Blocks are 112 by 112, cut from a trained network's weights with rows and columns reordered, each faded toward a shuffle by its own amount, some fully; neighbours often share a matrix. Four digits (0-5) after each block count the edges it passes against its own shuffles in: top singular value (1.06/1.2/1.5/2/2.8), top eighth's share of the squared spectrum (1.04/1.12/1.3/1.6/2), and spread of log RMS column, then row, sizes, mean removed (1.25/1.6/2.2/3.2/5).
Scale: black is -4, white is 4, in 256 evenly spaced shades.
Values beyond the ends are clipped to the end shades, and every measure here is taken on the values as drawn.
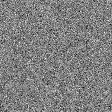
0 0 0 0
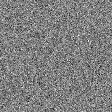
1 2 0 0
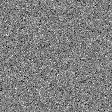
0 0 0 0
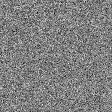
0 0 0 0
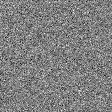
0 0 0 0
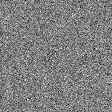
0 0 0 0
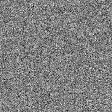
2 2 0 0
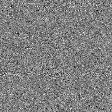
2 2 0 3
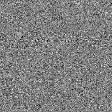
2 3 1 3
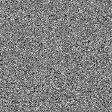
1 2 0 2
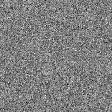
3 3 1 1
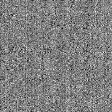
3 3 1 3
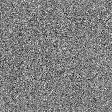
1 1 0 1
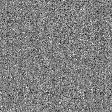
1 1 0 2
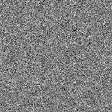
3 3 1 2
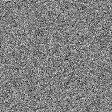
2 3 0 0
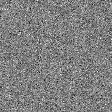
1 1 0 0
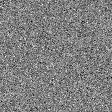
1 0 0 0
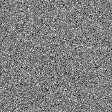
2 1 1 0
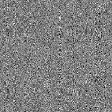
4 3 3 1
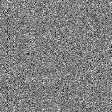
3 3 3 0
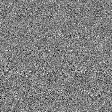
2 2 0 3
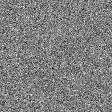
2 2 0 0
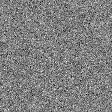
1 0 0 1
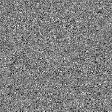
2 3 0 3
